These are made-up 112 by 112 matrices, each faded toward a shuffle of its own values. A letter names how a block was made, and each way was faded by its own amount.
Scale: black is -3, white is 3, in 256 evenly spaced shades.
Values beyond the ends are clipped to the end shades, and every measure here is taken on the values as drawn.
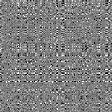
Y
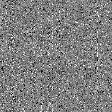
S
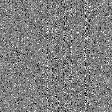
S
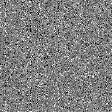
S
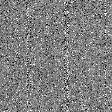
S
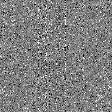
S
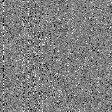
S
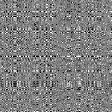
Y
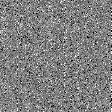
S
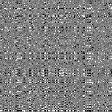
Y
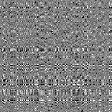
Y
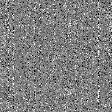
S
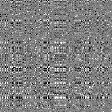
Y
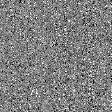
S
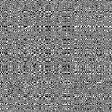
Y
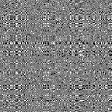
Y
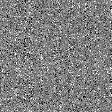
S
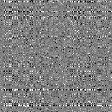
Y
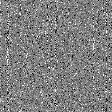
S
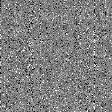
S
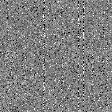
S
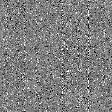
S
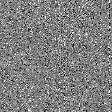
S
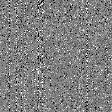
S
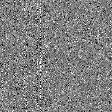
S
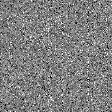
S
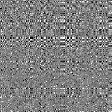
Y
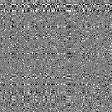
Y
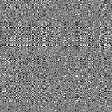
Y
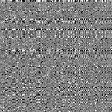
Y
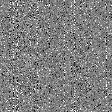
S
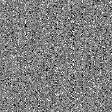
S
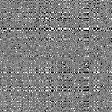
Y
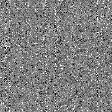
S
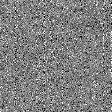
S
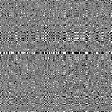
Y
